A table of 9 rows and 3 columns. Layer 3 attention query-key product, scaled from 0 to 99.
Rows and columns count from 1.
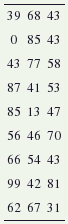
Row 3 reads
43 77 58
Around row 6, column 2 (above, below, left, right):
13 54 56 70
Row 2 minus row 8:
-99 43 -38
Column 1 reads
39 0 43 87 85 56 66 99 62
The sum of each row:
150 128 178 181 145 172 163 222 160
